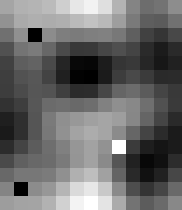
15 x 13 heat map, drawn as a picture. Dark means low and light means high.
No regular stripes run through it. Three lone cells stand out: one far higher and two far lower than their neighbours. The middle left is the calmest part. The bottom middle is the ninth with the highest average.
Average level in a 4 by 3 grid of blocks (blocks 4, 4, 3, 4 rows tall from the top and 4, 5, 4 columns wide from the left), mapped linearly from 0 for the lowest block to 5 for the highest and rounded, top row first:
341
100
140
350
